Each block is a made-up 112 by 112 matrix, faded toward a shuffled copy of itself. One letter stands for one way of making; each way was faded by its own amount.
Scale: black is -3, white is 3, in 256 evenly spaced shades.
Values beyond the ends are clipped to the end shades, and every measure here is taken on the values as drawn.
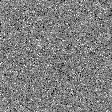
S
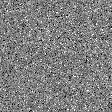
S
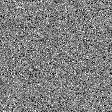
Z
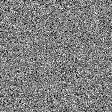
Z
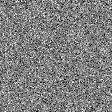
Z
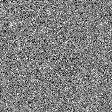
Z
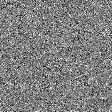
Z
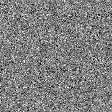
Z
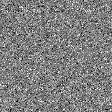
Z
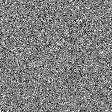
Z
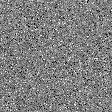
S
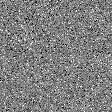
S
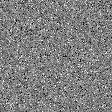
S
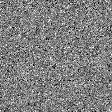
Z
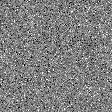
S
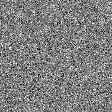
Z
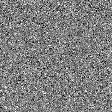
Z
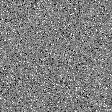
S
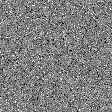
S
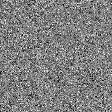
Z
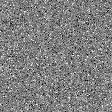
S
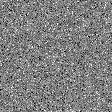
S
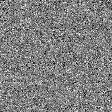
Z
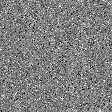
S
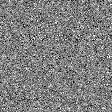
Z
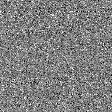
Z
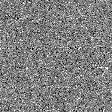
Z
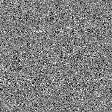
Z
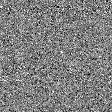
Z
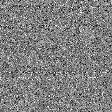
Z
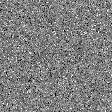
S
